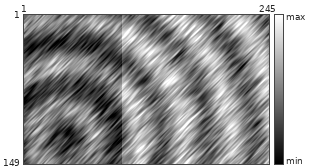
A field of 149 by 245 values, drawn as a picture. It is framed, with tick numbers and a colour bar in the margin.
Seam: vertical, 40% of the way across, the right part higher. Rings: centred on the bottom left. Mirror symmetry: none.
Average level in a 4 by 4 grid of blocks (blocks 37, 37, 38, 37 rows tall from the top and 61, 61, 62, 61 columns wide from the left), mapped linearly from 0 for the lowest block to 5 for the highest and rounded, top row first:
0354
2155
1245
1344
